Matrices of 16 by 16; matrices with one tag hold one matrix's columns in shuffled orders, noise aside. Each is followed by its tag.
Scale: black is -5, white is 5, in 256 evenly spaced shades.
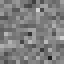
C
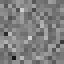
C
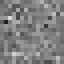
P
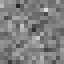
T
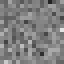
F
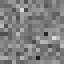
C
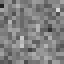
T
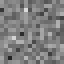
C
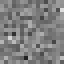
C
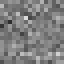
P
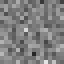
F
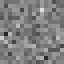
C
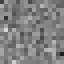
F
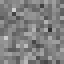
T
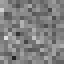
C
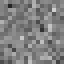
T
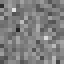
T
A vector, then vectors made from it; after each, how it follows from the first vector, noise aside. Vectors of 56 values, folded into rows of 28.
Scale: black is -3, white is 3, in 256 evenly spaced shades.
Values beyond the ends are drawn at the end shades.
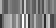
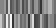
wrapped around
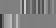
partly zeroed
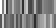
wrapped around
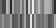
reversed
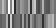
wrapped around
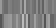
shrunk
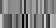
negated
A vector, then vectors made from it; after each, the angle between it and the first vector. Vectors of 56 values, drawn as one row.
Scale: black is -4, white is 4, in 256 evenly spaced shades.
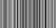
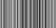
nearly parallel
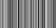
partly opposed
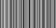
orthogonal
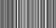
nearly opposite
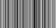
partly aligned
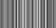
nearly opposite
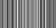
nearly opposite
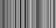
orthogonal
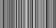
partly opposed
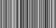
partly aligned
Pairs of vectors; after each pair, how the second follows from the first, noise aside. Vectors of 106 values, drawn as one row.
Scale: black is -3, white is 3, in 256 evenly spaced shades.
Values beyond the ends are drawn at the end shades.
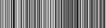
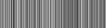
shrunk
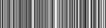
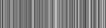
shrunk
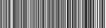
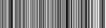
sign-scrambled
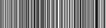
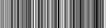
sign-scrambled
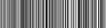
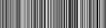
negated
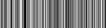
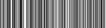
negated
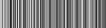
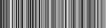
negated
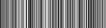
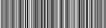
sign-scrambled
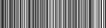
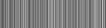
shrunk
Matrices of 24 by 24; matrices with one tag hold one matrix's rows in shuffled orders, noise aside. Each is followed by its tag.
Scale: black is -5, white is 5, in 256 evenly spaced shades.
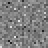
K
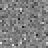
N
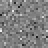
N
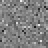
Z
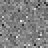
Z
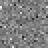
N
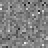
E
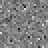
E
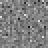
E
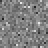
Z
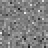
E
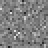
K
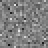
K
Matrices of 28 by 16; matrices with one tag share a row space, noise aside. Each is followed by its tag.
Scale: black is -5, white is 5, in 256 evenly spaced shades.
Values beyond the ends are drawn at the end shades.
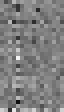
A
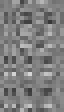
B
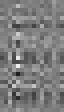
A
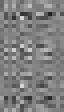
B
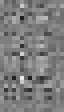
B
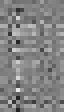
A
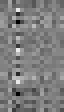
A
